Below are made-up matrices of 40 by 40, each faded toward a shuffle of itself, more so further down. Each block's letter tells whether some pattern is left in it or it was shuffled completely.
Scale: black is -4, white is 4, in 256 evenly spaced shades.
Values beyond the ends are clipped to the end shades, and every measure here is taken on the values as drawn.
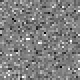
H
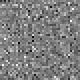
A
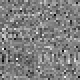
A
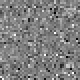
A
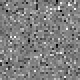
H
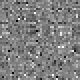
A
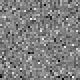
H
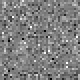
A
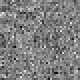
A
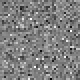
A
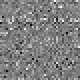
A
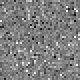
H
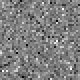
H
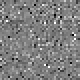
A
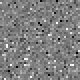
H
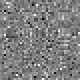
A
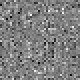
A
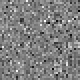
A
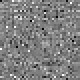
A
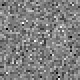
H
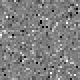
H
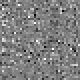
A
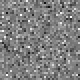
H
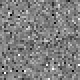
H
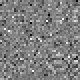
A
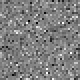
H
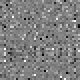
A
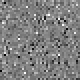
A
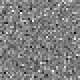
H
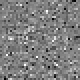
A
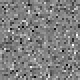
H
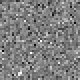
H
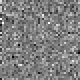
A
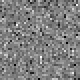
H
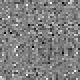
A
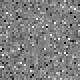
H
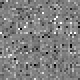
A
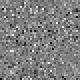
A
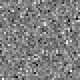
H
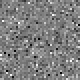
H
